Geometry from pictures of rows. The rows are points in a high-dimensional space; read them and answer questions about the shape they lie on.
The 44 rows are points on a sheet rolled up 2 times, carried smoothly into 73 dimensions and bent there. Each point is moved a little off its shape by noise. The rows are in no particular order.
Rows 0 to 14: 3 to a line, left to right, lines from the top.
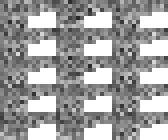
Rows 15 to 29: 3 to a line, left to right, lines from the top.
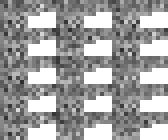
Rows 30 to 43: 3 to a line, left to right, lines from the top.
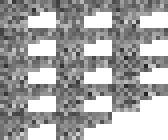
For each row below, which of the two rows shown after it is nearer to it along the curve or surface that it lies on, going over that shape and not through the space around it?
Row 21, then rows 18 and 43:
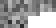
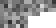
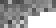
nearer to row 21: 18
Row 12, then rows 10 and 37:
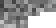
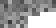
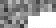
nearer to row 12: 37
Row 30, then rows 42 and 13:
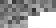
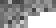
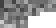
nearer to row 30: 42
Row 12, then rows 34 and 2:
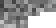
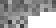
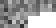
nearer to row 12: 2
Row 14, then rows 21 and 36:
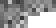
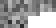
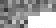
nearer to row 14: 21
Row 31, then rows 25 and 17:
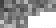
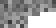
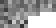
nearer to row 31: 17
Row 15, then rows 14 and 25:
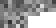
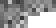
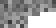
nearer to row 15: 14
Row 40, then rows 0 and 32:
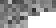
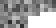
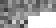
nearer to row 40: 0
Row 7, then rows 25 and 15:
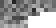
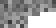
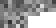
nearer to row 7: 15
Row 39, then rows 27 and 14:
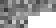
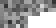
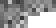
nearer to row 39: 27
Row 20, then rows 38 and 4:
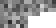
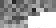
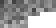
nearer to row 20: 4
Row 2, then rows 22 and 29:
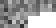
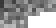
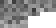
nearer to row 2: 22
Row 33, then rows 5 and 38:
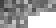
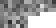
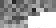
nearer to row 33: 38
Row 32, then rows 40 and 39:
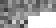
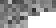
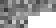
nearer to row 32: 39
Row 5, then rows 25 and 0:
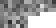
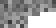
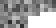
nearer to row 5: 0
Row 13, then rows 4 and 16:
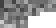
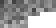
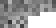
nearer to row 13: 4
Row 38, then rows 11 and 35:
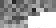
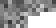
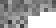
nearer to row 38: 11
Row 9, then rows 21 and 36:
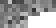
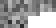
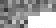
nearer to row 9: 21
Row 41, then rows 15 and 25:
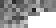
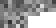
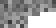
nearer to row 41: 15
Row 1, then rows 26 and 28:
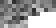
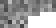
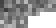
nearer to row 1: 28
